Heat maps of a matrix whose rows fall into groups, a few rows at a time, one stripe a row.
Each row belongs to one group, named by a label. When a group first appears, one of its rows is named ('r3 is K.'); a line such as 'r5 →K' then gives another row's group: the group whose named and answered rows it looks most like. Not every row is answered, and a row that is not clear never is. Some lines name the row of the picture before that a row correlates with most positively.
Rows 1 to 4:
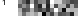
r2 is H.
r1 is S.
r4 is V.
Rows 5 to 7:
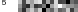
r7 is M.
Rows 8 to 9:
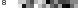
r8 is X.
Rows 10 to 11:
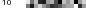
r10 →X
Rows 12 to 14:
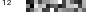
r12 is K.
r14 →H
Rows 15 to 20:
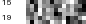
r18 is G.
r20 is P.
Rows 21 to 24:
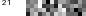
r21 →H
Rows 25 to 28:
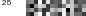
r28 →G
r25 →G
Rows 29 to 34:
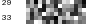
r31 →X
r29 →G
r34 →H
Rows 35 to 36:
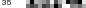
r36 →S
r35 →P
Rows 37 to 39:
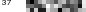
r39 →X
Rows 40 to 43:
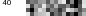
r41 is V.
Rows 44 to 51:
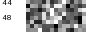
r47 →P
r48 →K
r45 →K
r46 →X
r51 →H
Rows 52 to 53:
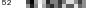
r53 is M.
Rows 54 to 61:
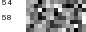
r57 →X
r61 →P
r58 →X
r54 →X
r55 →K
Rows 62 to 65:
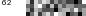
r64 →S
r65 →K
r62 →V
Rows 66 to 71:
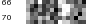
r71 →S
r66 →H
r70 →V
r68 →S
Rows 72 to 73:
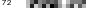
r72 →S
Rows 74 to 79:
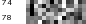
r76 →M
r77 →P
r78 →K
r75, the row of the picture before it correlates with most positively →73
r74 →M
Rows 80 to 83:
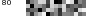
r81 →P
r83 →M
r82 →X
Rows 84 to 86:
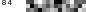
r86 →X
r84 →G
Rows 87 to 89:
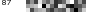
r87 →G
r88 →H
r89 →V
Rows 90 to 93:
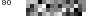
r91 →M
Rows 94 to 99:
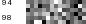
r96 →K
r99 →H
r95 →X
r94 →K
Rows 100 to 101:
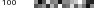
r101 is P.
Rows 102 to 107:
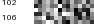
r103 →G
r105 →K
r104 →V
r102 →M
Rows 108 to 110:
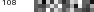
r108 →G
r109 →P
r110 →G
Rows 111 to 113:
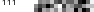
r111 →V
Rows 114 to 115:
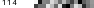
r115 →G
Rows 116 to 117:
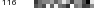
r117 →G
